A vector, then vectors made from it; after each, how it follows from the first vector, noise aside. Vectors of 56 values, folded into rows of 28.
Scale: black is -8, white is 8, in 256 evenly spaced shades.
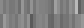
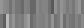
reversed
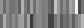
scaled up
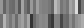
scaled up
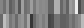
scaled up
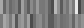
scaled up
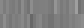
shrunk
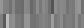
reversed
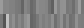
reversed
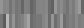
reversed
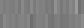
shrunk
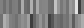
scaled up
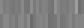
shrunk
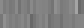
shrunk
